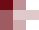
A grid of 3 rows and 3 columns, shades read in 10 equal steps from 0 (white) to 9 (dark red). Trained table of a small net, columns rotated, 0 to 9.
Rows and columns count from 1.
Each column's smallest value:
6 2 0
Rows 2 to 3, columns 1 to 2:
6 2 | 6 3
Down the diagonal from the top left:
9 2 0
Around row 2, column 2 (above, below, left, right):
4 3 6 2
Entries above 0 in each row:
2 3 2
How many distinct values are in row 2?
2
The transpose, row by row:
9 6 6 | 4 2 3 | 0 2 0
